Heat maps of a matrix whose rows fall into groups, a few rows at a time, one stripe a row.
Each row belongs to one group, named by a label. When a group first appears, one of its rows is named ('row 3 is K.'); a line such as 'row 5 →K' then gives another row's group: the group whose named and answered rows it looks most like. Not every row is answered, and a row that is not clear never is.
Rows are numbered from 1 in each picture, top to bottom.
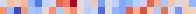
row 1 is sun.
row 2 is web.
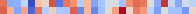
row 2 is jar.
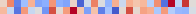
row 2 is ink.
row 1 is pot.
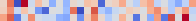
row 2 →pot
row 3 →pot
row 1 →jar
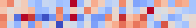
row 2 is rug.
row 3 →jar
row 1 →pot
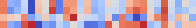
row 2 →web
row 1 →web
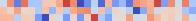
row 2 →rug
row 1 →sun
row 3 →pot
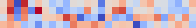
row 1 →jar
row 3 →sun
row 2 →jar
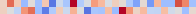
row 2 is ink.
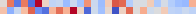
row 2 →ink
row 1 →jar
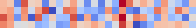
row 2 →sun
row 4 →pot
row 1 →ink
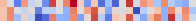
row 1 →ink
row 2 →pot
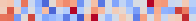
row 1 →sun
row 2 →pot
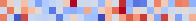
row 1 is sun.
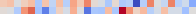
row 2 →ink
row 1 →rug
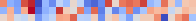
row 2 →ink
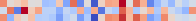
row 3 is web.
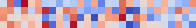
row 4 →rug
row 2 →sun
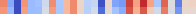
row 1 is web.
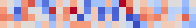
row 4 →rug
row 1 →ink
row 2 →ink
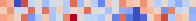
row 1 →jar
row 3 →sun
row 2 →rug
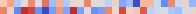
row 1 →rug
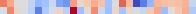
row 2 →pot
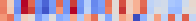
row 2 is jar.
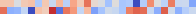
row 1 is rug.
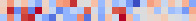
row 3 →ink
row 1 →sun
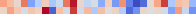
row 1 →sun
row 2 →rug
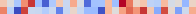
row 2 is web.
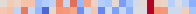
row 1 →rug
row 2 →sun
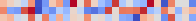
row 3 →rug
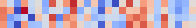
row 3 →web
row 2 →jar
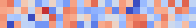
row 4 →web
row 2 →sun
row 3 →web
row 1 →pot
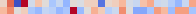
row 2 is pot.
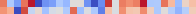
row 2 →jar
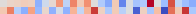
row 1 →rug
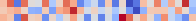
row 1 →sun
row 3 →ink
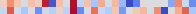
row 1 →rug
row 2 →pot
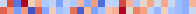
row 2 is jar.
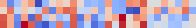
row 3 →jar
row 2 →sun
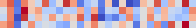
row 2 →ink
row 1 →sun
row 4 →pot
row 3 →ink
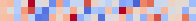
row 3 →sun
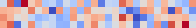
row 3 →pot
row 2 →rug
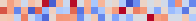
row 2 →jar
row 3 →sun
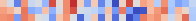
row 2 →sun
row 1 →ink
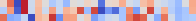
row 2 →ink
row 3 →web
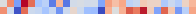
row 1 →jar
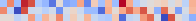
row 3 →rug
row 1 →ink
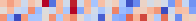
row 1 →rug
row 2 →rug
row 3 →web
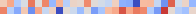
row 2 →web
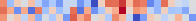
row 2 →jar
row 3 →rug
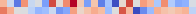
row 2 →pot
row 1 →ink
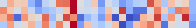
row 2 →sun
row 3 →sun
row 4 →rug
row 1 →sun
